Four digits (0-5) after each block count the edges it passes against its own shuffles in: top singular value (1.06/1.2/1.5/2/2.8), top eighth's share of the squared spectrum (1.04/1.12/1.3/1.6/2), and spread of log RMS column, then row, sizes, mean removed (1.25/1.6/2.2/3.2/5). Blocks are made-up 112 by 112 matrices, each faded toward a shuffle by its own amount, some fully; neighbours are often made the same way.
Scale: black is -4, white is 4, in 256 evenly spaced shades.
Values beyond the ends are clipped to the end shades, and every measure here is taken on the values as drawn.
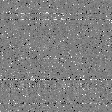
4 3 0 2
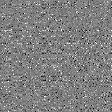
4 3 1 2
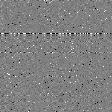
5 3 0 2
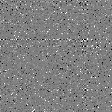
4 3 1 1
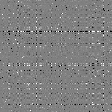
5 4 2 3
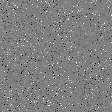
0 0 0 0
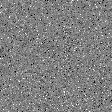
0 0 0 0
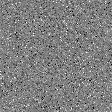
1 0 0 0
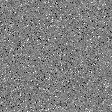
0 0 0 0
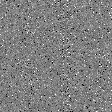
2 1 1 0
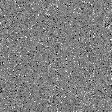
2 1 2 0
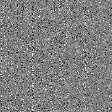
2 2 3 0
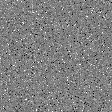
0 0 0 0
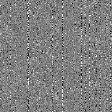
3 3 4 0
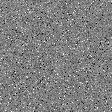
0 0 0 0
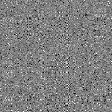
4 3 2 2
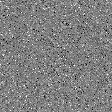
3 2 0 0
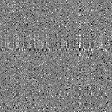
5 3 2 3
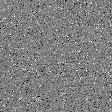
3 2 1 0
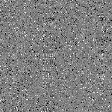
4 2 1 0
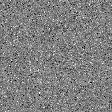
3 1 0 0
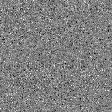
3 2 0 1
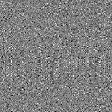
4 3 2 2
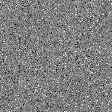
0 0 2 0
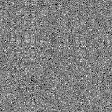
4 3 1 2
